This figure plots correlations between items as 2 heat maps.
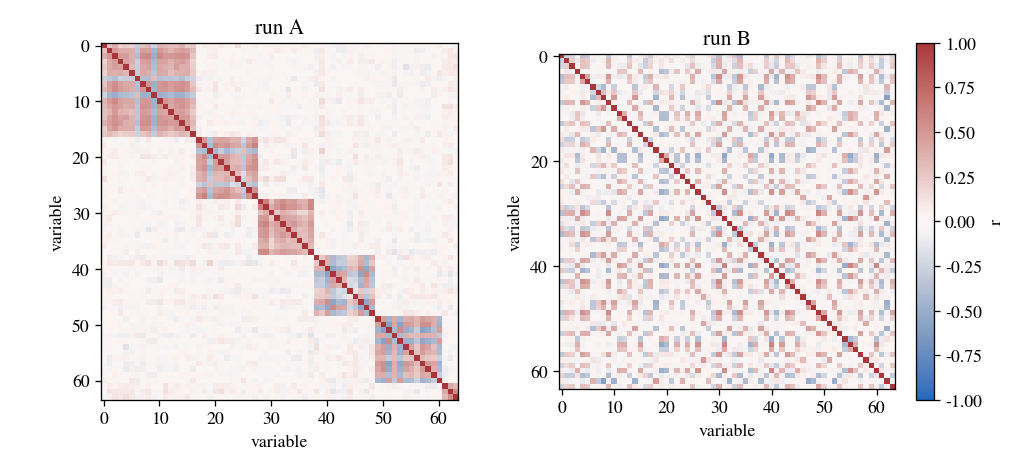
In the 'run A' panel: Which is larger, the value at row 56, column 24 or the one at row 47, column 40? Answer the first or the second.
the first
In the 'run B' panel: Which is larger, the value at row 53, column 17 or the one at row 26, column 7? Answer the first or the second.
the first
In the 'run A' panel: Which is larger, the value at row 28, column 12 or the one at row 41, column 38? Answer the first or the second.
the first
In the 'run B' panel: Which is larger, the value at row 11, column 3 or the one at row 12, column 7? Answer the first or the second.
the first
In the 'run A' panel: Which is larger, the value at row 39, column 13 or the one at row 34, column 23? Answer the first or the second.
the first
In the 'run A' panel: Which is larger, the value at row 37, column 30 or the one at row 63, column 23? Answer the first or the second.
the first
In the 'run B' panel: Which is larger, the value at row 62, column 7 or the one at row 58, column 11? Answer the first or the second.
the second
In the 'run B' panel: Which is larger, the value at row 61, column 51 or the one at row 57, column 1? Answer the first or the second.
the second
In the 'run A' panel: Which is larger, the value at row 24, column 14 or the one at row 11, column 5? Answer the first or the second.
the second
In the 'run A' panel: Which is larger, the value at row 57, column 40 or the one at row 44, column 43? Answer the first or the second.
the first
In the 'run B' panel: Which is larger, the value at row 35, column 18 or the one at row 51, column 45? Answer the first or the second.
the second
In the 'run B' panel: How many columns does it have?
64
